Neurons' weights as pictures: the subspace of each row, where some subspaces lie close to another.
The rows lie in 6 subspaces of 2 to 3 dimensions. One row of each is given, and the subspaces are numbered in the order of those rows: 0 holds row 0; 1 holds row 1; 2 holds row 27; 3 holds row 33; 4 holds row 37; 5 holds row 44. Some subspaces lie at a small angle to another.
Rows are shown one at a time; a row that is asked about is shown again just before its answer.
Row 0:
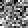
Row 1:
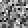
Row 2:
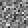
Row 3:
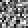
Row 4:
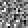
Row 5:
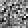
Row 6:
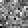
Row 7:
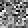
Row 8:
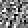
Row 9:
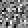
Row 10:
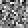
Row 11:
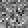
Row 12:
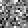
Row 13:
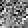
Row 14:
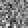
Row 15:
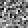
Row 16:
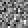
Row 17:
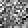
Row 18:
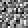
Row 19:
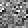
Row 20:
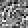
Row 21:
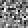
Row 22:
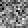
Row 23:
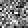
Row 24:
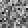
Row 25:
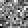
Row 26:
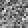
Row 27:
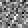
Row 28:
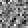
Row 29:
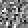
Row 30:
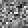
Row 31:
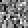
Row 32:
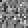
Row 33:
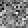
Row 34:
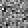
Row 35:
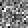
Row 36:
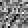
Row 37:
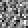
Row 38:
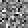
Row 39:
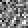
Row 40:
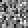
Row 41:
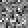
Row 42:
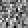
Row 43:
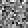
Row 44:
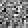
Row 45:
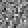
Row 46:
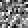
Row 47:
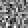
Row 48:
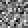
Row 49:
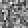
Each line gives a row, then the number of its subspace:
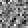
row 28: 4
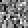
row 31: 4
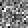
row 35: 2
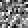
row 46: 2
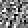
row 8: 5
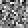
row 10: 2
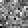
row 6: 0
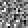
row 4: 1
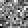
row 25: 0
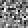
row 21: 4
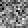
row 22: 3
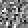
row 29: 5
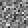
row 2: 2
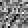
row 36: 2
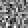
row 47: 0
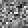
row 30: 0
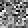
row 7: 3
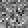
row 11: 3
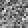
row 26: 1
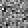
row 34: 2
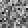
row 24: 1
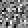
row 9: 5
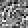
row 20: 2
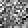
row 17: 5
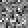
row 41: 3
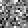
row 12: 0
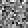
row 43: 2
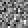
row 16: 1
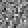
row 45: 5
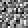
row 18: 1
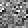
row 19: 3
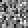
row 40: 4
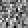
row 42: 0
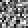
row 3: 4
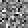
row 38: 3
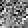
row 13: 5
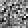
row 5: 1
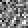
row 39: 4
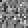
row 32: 4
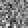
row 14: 0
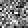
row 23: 0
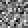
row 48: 1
